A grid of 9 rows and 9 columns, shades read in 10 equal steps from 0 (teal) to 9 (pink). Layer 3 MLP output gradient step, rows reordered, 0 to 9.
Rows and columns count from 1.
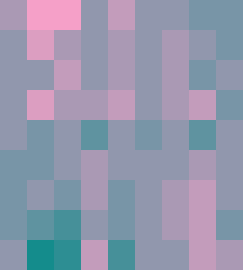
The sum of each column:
43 46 45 48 46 44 50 50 42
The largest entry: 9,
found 2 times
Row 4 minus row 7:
1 3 2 0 3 0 0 0 -1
